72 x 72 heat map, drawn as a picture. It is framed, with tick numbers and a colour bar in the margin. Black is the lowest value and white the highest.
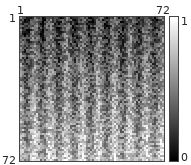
Stripes: upright, repeating 9 times. Histogram: bell-shaped. Odd rows or columns: none. Average level on the scale: 50%. Slope: up to the bottom.
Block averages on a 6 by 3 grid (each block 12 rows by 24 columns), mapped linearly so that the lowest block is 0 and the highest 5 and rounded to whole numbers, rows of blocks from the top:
000 / 111 / 222 / 333 / 444 / 555
